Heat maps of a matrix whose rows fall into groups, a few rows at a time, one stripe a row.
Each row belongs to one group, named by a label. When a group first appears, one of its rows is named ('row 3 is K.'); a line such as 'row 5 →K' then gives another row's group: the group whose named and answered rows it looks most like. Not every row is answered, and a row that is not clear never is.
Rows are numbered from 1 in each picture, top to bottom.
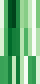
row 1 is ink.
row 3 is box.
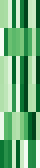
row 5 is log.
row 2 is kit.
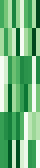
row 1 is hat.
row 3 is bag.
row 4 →bag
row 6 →box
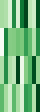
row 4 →hat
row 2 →kit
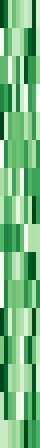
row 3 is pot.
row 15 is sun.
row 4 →box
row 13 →sun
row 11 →kit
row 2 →log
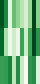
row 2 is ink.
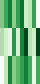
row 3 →bag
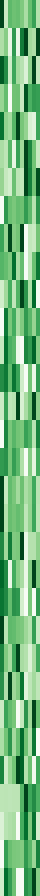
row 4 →pot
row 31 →kit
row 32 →sun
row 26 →sun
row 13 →sun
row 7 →hat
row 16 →kit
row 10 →ink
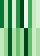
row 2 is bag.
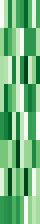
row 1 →bag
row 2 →sun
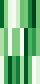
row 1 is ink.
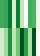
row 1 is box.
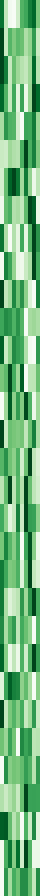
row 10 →sun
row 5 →sun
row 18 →bag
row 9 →ink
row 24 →ink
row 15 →bag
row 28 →kit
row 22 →ink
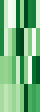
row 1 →pot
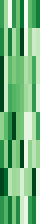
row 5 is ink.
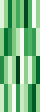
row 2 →sun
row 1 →bag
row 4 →log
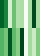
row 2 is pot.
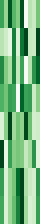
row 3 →ink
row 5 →bag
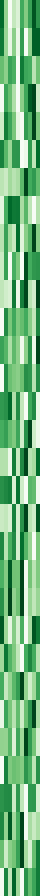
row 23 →ink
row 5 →sun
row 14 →kit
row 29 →box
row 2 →ink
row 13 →hat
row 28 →kit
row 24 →sun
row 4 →log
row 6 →hat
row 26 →log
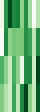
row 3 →hat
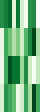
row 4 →sun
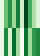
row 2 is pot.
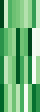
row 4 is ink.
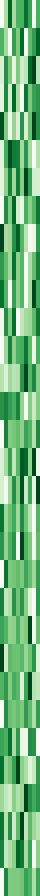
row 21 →kit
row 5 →ink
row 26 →kit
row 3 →log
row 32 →kit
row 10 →ink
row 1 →bag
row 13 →bag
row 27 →box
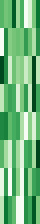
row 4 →sun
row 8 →sun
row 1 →ink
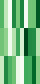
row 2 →pot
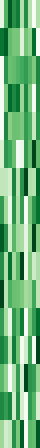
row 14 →pot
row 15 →box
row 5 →kit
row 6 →sun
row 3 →kit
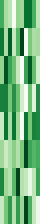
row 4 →hat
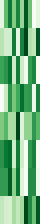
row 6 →box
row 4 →bag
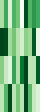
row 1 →pot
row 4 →bag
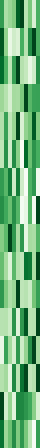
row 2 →ink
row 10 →hat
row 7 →box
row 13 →log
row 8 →hat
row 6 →pot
